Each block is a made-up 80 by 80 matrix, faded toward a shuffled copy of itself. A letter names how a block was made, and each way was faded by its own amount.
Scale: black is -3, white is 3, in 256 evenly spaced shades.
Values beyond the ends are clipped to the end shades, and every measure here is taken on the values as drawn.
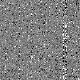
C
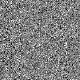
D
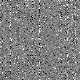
C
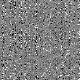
C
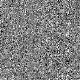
D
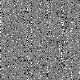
C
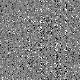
C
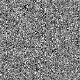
D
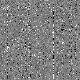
C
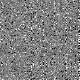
C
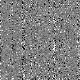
C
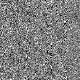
D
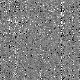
C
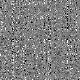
C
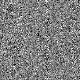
D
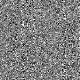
D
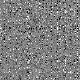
C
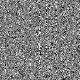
D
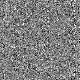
D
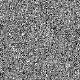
D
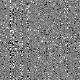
C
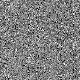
D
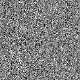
D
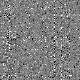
C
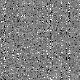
C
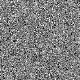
D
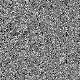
D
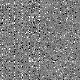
C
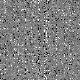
C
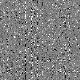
C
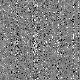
C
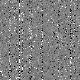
C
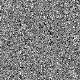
D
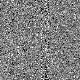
D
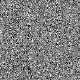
D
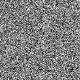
D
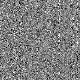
D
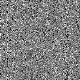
D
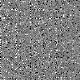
C
